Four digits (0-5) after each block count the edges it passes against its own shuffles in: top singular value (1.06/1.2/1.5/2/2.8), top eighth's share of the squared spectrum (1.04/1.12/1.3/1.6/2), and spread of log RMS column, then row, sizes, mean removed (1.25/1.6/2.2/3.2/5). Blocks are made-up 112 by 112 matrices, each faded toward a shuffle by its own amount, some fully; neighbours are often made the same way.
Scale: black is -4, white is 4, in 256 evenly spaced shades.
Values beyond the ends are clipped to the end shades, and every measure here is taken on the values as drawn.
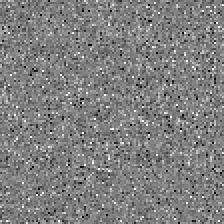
3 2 1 0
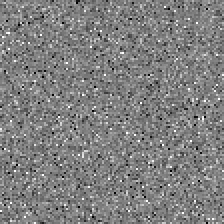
0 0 0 0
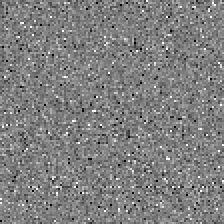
1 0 0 1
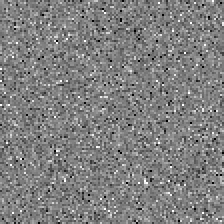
0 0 0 0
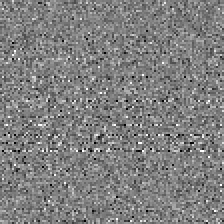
2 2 0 3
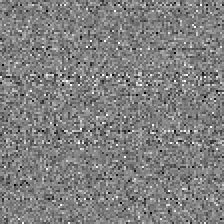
1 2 0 3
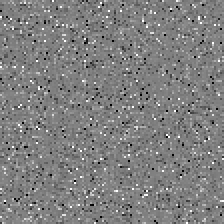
2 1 0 0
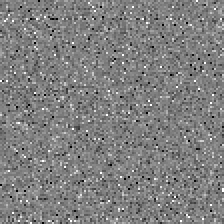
1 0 0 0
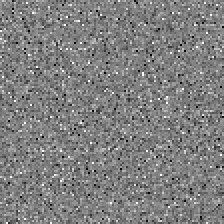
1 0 0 1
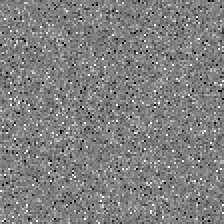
0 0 0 0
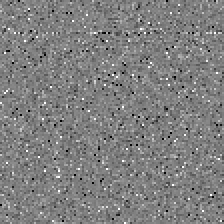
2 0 0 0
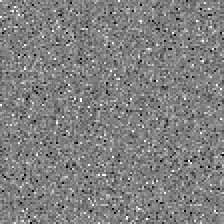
0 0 0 0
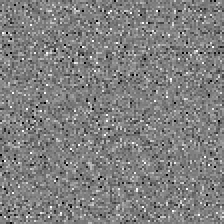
1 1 0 2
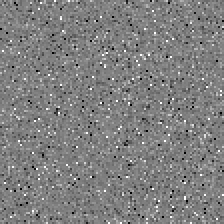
1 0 0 0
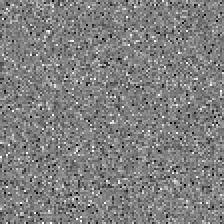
0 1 0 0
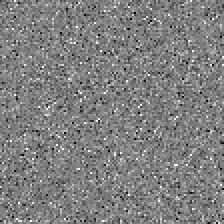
0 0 0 0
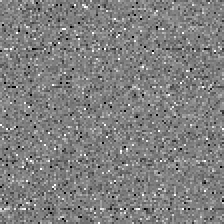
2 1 0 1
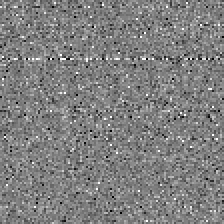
2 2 0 2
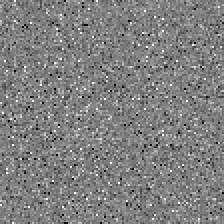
0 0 0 1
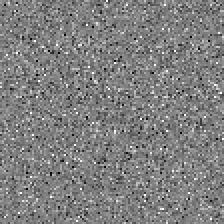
1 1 0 1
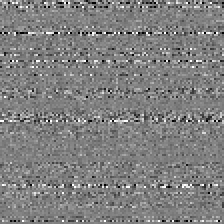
3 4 0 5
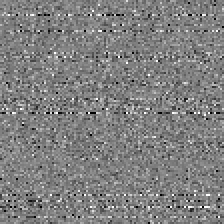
2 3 0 4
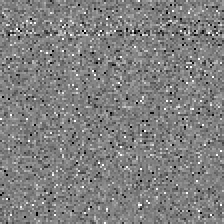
1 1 0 2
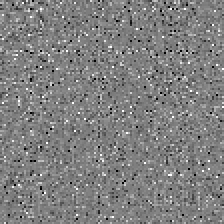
3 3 1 2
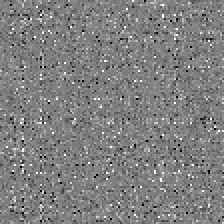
4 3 2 2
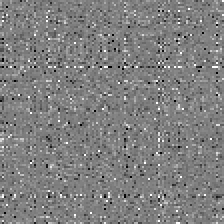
4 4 2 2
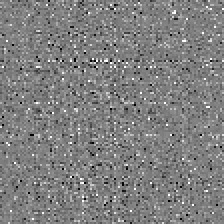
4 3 2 2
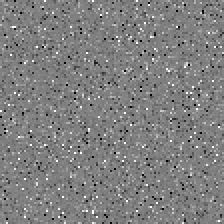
0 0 0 0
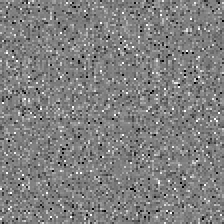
3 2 0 0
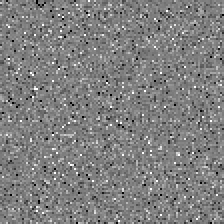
2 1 0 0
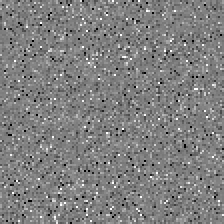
2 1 0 0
